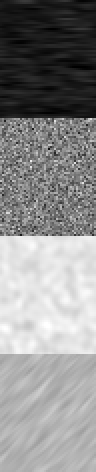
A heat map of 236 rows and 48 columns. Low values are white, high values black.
It is made of 4 by 1 panels. Panel 1,1: very high, streaked across, faint in contrast. Panel 2,1: middling, fine-grained, strong in contrast. Panel 3,1: very low, blotchy, faint in contrast. Panel 4,1: low, slanting up to the right, faint in contrast.
